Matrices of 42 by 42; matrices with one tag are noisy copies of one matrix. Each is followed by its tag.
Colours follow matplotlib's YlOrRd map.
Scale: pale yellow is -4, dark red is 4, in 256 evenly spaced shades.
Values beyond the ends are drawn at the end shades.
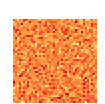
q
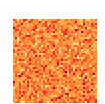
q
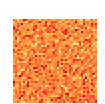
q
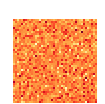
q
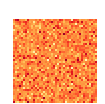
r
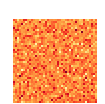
q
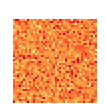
r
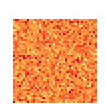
r
